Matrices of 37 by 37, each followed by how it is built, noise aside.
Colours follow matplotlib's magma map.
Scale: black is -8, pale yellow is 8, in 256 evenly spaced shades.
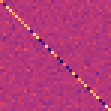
diagonal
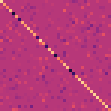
diagonal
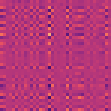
low rank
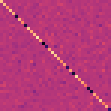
diagonal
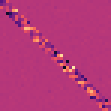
banded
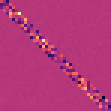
banded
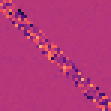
banded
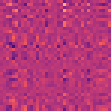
low rank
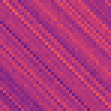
Toeplitz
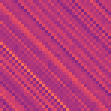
Toeplitz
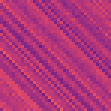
Toeplitz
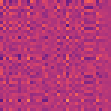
low rank
